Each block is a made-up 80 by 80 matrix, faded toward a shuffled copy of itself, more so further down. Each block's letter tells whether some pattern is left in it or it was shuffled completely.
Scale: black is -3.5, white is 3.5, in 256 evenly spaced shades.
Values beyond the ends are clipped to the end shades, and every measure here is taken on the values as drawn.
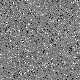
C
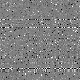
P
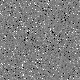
C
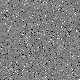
C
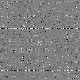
P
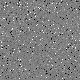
C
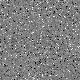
C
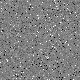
C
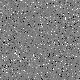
C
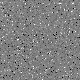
C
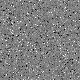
C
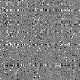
P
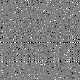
P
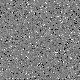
C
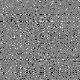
P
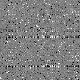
P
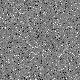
C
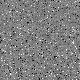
C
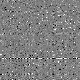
P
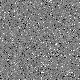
C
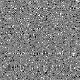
P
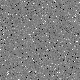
C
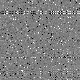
P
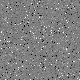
C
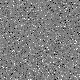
C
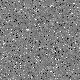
C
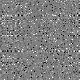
P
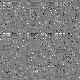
P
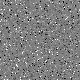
C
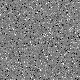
C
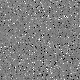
C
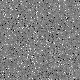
C
